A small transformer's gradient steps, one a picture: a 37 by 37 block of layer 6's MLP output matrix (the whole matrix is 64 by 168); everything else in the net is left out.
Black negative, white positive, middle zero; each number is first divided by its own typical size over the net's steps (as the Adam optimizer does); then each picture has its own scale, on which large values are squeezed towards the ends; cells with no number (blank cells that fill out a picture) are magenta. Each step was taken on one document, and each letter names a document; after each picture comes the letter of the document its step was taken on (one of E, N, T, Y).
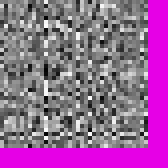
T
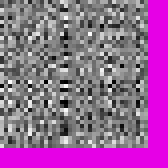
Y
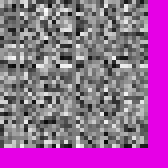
T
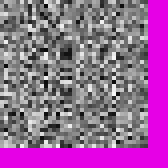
T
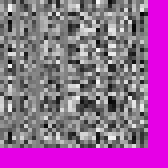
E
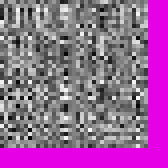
Y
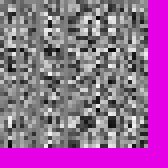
E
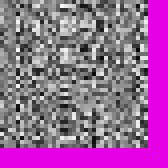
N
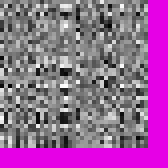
Y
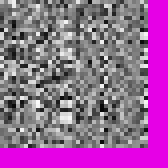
T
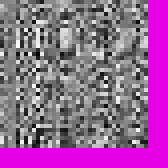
N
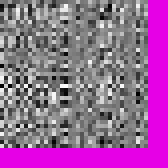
Y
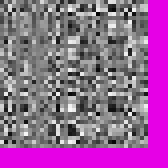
E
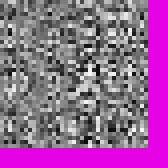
E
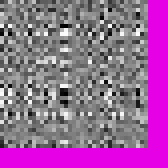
Y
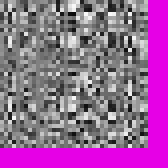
E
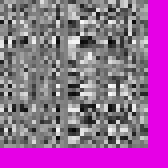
E
